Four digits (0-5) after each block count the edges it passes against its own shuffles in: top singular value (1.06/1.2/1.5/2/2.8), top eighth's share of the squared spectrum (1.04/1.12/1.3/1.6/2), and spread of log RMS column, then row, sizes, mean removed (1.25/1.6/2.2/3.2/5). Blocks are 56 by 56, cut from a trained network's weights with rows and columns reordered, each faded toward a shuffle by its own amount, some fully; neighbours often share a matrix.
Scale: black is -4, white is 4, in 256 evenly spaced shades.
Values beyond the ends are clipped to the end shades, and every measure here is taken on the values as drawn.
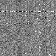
3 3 0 2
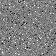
0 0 0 0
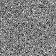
0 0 0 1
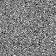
2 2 0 0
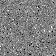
0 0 0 0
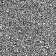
1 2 0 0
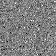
2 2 0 1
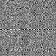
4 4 0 2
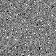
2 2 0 0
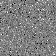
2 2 0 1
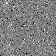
1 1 0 0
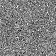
0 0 0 0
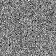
1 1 0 0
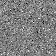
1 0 0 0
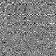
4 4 0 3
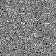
3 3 0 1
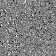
2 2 0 0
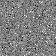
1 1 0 0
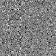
3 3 2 1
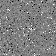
1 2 1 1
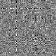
3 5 2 2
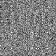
3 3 1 1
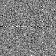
3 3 0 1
